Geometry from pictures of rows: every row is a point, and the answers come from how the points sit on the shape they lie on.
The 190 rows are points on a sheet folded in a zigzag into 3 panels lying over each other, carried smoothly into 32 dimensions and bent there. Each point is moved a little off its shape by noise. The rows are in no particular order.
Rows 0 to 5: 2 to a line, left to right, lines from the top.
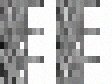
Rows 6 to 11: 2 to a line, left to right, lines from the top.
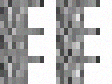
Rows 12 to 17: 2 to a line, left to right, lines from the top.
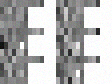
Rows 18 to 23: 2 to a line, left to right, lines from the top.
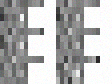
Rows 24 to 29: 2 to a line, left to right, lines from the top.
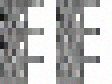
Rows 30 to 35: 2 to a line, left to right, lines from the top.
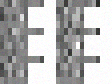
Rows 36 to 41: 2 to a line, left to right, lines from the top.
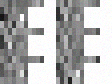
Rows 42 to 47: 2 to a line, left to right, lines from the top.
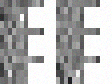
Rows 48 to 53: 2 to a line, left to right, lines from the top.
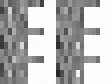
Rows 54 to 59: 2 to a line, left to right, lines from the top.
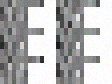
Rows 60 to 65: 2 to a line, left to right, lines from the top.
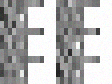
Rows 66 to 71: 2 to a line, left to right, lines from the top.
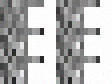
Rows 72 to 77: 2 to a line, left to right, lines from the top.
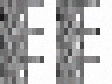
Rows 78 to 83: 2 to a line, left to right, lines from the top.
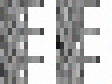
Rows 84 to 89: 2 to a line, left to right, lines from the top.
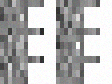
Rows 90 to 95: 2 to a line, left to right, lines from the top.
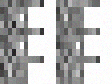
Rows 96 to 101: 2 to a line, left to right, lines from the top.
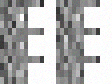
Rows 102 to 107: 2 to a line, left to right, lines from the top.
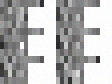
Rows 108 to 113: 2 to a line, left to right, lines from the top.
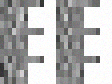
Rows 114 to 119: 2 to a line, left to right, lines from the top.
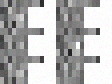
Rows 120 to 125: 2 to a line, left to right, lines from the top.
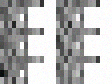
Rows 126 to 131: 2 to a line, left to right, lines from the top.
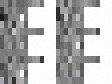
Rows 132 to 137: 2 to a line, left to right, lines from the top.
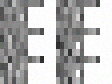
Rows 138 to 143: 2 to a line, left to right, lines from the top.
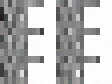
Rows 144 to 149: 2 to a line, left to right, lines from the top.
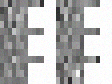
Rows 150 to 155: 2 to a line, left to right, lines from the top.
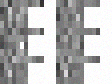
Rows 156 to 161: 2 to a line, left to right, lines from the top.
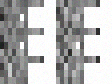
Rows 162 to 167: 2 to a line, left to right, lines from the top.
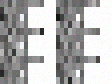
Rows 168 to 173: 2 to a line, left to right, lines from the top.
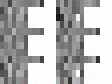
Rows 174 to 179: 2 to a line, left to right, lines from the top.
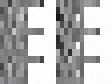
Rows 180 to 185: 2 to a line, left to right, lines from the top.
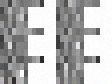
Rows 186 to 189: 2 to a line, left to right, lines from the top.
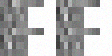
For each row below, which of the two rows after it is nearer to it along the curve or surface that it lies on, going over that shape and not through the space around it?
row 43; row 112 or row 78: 78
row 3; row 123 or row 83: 83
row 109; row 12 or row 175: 175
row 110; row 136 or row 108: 108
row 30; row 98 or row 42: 42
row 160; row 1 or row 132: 1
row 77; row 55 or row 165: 165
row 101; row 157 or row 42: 42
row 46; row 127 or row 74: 127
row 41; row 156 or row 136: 136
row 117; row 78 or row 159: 159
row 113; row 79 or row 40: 40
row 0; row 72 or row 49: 72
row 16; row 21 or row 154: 154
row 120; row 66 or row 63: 63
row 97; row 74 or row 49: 74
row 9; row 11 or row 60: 60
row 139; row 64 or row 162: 64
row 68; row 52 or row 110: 52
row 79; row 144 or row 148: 144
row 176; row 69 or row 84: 84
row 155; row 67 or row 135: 67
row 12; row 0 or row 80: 80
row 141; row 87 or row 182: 87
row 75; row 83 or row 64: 83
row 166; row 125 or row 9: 125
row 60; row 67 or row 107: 67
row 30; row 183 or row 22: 22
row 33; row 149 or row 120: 120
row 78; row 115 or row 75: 75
